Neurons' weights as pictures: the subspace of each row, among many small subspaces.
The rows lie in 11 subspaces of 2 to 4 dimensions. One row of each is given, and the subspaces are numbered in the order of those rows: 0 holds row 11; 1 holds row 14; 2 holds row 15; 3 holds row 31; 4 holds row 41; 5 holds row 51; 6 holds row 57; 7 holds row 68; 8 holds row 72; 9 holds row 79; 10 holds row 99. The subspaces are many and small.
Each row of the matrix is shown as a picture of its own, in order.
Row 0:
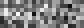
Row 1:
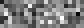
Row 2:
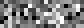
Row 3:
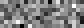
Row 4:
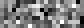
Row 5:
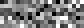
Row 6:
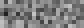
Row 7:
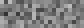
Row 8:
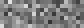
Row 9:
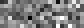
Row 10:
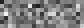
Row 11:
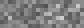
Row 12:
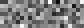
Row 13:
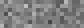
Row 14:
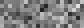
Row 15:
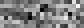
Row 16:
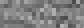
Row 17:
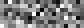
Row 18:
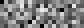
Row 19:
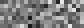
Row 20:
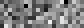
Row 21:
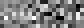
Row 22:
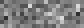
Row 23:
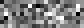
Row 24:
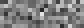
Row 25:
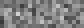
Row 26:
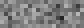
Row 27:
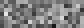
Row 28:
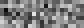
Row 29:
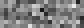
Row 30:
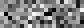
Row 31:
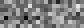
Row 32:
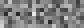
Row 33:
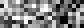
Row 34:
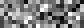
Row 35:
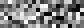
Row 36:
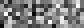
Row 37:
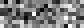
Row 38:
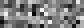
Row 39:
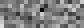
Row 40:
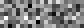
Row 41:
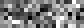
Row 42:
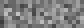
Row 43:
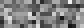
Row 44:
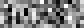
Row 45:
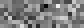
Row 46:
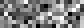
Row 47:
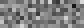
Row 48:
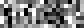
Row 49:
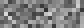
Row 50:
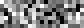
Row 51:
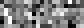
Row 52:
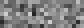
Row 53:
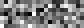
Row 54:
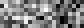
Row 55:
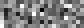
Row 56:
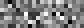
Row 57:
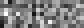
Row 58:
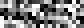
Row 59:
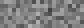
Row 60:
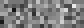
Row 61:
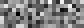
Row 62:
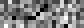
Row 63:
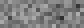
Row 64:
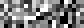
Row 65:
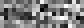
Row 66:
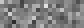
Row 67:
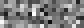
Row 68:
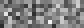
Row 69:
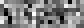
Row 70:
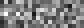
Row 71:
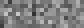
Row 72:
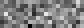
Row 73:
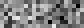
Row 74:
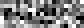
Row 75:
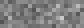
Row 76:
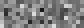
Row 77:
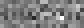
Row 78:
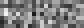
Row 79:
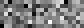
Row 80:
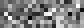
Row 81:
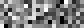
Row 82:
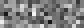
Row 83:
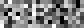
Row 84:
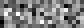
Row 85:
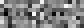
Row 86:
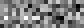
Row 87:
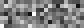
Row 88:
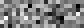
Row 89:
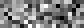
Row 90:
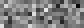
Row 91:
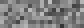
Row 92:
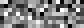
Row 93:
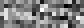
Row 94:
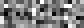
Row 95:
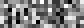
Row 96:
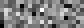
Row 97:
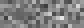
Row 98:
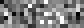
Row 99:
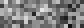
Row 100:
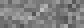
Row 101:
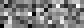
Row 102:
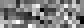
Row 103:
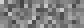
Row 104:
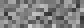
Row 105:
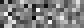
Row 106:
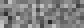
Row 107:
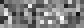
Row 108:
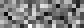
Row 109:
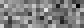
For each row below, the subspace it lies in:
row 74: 4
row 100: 7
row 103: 6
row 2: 3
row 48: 3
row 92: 2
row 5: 4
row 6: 6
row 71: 7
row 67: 8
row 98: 5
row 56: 3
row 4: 8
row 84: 2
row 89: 8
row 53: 10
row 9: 4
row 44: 3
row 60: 8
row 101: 10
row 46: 1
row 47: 4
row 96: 1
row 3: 4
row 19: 2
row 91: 4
